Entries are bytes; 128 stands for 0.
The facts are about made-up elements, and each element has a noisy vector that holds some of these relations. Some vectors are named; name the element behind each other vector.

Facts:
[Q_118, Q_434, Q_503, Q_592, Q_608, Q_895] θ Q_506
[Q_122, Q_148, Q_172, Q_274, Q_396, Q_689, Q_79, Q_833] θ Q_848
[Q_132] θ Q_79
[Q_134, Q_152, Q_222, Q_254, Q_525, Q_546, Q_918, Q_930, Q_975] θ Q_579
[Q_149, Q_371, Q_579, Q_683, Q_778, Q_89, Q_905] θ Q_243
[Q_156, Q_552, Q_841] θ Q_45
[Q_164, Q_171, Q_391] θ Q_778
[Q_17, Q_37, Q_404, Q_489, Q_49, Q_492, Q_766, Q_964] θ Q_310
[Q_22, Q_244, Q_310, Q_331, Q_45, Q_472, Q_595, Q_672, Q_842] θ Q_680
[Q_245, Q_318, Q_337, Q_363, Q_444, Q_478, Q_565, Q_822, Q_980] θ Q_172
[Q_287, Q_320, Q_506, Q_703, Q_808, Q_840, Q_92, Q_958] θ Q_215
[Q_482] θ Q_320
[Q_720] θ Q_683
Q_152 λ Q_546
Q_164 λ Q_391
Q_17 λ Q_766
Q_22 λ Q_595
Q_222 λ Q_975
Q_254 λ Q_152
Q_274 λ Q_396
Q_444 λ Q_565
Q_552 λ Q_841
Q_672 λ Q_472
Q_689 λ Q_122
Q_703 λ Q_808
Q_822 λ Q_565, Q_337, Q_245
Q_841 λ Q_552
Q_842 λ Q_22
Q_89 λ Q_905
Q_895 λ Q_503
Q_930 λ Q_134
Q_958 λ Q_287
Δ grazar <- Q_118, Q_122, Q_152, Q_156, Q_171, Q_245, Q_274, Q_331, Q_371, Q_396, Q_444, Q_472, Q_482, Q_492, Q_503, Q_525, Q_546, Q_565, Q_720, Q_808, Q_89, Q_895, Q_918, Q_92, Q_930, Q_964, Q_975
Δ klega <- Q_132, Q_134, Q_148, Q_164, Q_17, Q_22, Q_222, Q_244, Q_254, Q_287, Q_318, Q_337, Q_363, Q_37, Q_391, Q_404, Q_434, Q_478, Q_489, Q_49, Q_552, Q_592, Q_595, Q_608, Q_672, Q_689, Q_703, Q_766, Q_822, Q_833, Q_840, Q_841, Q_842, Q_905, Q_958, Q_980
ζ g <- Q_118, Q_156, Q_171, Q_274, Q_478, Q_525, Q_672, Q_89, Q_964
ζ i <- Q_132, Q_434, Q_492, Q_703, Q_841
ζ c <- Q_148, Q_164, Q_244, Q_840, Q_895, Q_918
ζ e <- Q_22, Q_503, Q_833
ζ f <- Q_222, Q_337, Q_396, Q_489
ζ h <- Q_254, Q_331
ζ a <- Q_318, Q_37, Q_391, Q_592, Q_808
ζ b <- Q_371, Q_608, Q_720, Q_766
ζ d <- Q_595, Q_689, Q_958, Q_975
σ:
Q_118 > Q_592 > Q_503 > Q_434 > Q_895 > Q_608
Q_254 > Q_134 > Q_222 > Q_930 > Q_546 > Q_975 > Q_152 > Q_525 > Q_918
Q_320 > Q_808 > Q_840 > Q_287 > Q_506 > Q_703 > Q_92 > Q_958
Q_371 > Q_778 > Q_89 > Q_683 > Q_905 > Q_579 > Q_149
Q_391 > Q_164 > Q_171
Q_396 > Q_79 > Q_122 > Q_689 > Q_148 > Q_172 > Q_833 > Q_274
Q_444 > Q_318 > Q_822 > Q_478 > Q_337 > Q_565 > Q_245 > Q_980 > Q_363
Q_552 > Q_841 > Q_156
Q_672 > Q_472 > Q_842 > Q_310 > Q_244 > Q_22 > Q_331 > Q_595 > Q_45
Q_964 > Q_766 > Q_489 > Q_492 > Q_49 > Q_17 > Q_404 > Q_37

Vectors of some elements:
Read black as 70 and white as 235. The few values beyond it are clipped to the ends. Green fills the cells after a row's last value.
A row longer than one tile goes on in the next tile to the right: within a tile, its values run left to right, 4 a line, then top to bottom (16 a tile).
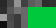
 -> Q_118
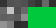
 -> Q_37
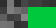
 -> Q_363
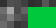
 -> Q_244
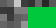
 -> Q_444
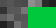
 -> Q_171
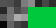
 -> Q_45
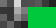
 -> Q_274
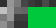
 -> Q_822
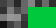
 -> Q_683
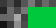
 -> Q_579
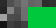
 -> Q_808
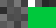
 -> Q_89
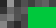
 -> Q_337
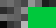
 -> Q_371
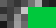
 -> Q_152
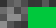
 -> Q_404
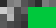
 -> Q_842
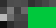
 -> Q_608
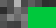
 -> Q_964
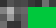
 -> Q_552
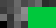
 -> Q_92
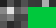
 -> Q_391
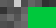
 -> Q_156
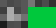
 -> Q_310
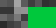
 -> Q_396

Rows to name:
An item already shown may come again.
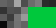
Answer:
Q_331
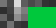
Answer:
Q_274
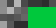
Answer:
Q_17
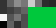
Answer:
Q_895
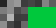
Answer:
Q_489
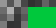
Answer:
Q_766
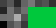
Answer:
Q_149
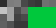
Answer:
Q_842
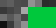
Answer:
Q_720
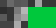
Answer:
Q_245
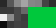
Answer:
Q_503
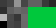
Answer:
Q_118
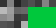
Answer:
Q_254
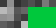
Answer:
Q_254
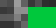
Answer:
Q_396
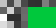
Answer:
Q_689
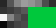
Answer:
Q_503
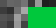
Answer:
Q_565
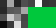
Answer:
Q_975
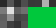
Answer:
Q_391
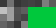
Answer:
Q_164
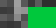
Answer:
Q_396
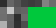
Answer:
Q_318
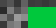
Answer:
Q_172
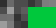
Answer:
Q_478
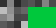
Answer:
Q_254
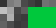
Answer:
Q_842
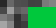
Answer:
Q_478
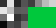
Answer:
Q_222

